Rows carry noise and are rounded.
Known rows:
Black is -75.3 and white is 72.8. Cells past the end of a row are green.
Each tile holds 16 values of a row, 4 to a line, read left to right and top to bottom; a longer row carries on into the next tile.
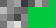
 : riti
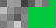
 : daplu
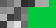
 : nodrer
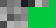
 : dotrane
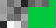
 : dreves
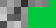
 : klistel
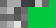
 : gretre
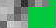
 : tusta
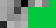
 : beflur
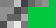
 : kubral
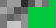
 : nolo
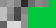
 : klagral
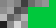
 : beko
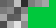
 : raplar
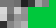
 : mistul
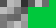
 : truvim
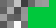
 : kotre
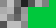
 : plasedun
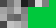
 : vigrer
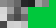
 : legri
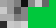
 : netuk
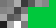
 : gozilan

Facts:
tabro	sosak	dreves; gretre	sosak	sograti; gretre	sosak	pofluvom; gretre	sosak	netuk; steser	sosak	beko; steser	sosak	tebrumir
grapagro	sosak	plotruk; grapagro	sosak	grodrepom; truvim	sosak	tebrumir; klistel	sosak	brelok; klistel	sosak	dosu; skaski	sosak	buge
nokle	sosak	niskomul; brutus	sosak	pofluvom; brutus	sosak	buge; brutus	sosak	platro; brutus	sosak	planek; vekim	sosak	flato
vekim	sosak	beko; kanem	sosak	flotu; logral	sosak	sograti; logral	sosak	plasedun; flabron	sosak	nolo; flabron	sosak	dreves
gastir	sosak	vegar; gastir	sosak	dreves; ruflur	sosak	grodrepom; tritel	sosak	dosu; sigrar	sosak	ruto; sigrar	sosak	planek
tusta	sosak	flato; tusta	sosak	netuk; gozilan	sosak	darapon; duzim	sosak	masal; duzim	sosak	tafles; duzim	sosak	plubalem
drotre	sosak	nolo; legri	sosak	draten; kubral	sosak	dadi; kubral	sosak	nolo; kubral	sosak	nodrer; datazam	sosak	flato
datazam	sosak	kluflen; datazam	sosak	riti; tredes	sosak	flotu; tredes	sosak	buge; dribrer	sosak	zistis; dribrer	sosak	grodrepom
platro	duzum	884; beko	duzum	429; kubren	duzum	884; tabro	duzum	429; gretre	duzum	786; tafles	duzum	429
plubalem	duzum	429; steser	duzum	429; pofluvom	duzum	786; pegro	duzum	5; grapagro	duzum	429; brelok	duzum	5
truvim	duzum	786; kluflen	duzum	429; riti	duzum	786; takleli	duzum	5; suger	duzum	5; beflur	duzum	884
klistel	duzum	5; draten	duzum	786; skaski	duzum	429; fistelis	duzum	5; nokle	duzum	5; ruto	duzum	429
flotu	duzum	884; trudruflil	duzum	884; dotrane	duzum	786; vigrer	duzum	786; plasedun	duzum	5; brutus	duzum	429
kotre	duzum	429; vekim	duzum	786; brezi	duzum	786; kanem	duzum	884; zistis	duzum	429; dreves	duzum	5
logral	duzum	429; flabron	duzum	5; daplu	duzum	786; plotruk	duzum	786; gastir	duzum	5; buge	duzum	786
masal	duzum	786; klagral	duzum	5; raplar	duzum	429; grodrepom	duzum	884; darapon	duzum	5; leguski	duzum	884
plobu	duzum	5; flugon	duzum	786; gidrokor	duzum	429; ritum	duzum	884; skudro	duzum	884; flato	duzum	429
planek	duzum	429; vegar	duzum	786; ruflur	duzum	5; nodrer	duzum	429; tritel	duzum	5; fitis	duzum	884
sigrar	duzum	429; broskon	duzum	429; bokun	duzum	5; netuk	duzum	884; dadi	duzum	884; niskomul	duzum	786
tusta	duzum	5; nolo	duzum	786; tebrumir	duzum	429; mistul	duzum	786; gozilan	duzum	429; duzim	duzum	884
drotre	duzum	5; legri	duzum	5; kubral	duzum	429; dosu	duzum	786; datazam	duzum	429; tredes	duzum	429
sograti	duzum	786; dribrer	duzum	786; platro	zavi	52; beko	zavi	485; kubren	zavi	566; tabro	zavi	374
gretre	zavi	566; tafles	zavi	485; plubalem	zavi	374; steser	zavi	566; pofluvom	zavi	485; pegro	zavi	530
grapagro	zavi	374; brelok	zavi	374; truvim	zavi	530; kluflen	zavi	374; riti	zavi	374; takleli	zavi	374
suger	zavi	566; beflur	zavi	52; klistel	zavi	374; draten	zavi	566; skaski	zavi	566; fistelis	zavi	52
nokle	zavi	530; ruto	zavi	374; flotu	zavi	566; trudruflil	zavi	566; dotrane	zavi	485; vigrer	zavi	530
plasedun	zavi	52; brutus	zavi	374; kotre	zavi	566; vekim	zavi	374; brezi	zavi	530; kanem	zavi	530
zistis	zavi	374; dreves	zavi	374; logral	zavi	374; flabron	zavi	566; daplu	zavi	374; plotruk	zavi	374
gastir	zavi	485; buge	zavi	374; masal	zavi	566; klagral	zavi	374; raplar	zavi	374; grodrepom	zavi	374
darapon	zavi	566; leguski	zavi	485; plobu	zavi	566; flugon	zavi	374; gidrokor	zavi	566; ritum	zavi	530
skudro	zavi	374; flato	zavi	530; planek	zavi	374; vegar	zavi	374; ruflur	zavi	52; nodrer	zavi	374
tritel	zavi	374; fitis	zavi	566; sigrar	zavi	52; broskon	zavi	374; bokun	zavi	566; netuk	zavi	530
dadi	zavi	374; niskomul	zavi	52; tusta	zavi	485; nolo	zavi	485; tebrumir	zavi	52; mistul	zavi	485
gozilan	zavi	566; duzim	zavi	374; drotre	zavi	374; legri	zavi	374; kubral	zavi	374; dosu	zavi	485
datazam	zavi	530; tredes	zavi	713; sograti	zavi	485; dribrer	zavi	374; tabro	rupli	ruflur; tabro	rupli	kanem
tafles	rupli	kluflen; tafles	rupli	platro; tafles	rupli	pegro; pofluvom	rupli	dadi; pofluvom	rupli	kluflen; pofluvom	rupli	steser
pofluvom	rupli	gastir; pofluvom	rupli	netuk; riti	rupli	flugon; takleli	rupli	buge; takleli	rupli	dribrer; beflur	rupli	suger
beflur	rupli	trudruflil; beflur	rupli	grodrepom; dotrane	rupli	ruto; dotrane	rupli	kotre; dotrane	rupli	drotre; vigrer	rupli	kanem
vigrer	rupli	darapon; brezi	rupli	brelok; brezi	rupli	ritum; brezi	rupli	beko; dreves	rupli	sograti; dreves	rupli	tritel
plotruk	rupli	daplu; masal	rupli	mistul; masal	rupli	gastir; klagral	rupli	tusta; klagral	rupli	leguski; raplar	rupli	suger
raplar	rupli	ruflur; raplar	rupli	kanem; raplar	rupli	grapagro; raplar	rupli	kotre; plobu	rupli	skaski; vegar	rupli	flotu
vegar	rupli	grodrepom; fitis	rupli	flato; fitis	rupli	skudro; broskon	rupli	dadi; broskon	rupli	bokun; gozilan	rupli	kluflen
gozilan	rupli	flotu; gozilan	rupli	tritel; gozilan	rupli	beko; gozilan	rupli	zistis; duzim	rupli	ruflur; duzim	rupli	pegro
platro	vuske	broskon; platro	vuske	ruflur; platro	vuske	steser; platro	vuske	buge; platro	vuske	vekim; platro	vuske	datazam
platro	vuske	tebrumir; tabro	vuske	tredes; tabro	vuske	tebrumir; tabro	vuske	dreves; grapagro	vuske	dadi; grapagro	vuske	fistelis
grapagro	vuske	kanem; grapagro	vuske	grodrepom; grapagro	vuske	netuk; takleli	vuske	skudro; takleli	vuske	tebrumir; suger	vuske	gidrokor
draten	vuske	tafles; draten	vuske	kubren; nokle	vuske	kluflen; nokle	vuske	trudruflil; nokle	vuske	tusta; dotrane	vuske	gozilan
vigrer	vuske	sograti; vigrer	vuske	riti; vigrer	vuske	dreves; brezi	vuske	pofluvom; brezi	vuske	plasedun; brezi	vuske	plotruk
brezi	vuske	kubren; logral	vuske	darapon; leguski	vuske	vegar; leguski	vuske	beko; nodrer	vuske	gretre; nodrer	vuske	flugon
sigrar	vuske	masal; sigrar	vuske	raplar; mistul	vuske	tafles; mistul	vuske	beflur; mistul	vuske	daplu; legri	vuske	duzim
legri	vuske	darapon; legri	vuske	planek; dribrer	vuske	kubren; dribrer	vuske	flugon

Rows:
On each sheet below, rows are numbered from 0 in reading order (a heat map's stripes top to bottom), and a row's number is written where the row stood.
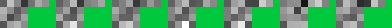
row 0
dosu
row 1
ruto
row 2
vegar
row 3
skaski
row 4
tredes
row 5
kanem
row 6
niskomul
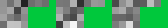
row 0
drotre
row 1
broskon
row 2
buge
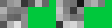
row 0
masal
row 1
dadi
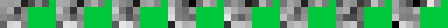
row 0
flabron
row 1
fitis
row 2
skudro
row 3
leguski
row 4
nokle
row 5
pegro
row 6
flugon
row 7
platro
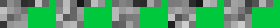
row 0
brezi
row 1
ruflur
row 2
draten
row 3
sigrar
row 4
vekim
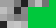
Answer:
ritum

